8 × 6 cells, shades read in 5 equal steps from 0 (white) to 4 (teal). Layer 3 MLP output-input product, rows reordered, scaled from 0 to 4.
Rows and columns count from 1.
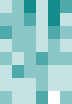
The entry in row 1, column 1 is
1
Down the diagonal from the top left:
1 2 2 1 2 1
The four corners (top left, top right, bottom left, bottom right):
1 3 2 2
